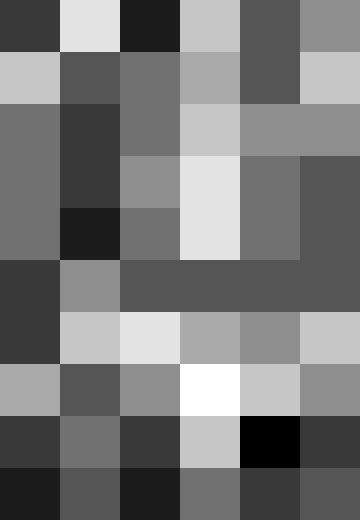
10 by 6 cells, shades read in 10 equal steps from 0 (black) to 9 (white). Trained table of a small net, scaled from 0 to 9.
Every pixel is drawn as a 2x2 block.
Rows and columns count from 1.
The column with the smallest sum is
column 1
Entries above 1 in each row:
5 6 6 6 5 6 6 6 5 4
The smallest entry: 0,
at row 9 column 5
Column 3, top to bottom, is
1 4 4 5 4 3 8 5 2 1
